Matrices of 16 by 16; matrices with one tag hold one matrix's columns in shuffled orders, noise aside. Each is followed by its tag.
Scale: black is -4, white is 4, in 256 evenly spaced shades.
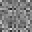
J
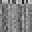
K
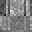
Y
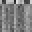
K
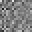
J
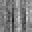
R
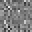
J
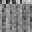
K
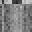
K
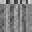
K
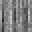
R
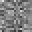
J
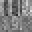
Y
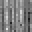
R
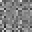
J
